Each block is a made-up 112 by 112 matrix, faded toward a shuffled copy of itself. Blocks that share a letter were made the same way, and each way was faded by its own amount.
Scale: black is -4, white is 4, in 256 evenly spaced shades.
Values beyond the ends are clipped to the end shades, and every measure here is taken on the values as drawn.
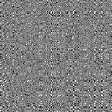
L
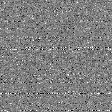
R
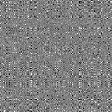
L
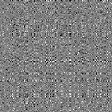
L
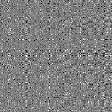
L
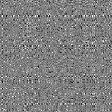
L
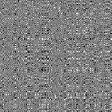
L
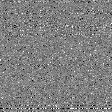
R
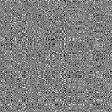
L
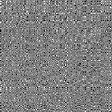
L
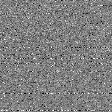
R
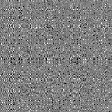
L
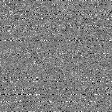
R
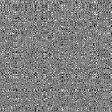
L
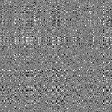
L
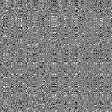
L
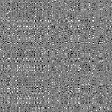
L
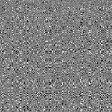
L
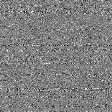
R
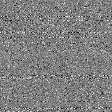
R
